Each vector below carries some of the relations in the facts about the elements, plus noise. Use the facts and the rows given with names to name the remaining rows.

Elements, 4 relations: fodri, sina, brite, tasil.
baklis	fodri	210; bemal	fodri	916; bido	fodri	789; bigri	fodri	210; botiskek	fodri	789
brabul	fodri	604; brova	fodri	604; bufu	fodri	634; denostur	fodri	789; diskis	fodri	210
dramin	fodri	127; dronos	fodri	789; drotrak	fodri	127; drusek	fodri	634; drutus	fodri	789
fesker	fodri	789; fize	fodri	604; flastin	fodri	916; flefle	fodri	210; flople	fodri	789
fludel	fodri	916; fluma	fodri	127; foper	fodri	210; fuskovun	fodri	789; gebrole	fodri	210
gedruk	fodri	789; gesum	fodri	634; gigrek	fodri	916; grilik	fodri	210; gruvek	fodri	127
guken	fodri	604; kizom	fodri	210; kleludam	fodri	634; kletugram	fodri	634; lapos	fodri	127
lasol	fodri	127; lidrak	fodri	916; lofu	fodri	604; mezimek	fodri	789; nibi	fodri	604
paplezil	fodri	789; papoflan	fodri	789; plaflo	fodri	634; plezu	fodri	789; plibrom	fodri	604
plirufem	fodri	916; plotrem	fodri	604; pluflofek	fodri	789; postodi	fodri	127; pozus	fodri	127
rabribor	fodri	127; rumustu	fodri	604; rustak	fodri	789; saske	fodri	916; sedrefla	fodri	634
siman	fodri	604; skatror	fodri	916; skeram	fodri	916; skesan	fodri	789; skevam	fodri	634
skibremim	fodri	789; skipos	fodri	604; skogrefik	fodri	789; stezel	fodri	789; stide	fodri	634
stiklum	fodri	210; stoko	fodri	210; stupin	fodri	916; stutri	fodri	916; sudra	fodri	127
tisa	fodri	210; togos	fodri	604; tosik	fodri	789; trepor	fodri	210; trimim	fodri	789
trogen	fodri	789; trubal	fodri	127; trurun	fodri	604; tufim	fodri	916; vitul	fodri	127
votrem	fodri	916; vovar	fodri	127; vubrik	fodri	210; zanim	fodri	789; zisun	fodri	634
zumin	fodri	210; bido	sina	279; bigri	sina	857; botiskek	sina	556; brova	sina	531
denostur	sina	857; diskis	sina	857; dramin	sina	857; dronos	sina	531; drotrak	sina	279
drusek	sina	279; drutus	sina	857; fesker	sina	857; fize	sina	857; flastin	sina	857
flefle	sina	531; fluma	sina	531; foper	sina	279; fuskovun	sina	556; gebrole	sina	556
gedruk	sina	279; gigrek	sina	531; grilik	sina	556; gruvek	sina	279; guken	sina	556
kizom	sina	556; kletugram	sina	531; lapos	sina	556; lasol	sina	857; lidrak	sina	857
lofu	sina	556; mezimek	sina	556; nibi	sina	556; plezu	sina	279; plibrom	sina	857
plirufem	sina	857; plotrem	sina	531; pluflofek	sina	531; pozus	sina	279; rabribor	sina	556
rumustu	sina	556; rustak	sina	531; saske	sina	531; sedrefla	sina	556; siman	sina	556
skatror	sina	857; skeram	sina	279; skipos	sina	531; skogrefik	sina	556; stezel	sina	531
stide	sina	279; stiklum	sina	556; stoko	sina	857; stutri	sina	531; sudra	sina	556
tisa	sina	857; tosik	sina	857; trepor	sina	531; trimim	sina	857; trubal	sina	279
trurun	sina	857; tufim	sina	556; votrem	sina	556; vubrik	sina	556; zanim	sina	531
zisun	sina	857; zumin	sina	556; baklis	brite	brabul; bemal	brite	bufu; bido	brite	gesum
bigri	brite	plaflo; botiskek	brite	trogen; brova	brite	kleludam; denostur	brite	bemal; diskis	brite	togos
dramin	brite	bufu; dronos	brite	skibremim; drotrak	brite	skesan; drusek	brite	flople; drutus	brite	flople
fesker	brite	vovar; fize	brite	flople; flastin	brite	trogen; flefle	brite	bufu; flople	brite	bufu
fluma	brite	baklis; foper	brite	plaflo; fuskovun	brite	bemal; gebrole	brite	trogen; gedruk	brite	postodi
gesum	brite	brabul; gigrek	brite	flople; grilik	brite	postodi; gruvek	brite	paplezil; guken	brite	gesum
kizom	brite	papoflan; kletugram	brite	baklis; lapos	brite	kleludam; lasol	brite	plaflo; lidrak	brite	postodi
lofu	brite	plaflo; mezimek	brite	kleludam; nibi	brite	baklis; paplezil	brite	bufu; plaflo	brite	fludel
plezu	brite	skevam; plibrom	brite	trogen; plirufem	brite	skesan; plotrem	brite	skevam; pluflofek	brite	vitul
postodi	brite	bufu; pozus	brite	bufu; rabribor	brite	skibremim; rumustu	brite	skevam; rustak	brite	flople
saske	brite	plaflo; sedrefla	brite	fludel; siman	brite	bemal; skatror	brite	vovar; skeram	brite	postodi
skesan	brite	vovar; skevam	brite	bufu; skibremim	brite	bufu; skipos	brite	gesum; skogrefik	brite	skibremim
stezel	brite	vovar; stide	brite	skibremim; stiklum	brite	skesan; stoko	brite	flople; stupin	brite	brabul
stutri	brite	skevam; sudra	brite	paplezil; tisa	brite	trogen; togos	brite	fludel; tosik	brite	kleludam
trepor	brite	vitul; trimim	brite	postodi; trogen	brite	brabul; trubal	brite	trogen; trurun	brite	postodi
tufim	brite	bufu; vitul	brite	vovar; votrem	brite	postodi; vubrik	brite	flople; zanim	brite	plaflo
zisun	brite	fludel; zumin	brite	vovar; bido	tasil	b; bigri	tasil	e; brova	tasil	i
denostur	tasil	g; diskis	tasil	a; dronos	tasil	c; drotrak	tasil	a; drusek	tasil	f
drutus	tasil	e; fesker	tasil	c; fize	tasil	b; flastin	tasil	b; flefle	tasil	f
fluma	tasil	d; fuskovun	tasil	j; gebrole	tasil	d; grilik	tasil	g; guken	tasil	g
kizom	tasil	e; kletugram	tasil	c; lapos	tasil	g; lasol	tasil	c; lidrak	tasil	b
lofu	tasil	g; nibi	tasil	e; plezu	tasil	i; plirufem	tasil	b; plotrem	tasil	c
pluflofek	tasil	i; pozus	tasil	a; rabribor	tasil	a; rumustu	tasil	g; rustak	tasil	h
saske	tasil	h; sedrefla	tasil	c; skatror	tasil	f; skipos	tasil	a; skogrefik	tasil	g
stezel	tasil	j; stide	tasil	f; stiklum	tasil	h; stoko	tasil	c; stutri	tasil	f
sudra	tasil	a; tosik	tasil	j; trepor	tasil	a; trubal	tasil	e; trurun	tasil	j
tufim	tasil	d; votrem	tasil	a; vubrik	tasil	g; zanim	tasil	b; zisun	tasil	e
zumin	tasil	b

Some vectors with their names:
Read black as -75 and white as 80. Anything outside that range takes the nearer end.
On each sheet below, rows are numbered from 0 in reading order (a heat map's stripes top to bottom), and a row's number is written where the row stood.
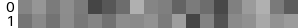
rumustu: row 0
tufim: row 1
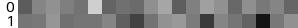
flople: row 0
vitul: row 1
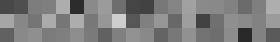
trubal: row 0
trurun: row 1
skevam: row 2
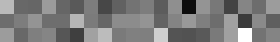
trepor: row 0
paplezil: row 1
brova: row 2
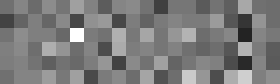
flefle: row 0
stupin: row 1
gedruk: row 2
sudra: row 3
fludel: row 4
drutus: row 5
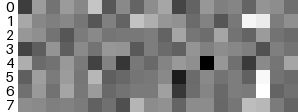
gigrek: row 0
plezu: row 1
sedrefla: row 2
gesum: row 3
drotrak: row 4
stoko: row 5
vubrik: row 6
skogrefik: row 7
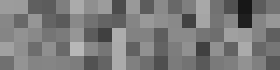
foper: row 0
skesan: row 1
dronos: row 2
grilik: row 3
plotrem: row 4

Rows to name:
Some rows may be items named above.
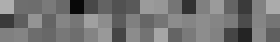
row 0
plirufem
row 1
gesum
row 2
fludel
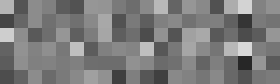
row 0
tosik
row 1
brabul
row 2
bigri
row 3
rustak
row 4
bemal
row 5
baklis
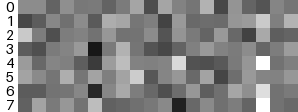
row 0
lidrak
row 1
fluma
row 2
diskis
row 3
nibi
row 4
brova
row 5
trurun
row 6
guken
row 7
stoko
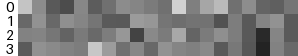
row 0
zanim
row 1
stutri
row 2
fludel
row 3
postodi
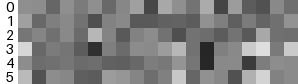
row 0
lidrak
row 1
kizom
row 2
flefle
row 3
pluflofek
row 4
skatror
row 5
tosik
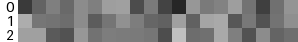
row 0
tisa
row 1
zisun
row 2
lasol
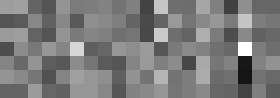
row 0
lasol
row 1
kletugram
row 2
lasol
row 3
drusek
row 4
skesan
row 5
plaflo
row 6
kleludam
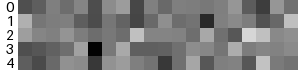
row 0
stupin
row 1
stiklum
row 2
fuskovun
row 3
flastin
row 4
skipos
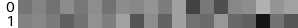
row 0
tufim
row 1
togos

